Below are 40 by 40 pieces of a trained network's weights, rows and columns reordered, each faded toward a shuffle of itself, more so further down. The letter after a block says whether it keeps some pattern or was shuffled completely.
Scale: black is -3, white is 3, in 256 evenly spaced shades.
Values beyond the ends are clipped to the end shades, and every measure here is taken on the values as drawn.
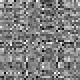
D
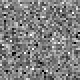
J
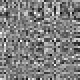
D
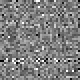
D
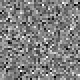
J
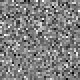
J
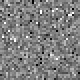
J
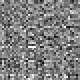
D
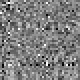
D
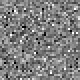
J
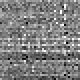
D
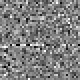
D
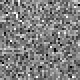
J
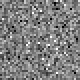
J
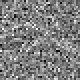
J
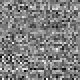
D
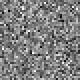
J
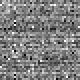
D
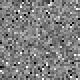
J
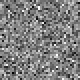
J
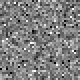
J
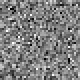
D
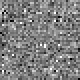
D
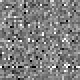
D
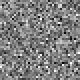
D
